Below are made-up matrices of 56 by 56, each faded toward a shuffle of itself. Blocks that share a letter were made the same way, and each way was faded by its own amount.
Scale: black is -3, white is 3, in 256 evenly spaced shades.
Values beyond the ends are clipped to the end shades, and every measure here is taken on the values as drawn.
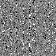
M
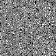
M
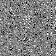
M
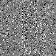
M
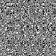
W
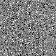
M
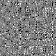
W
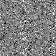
M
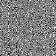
M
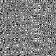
W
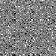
W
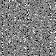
M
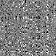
W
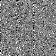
M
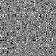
W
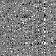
W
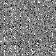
M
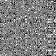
W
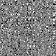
W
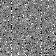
M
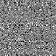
W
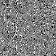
M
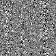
M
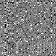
W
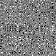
W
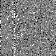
M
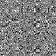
W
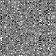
W
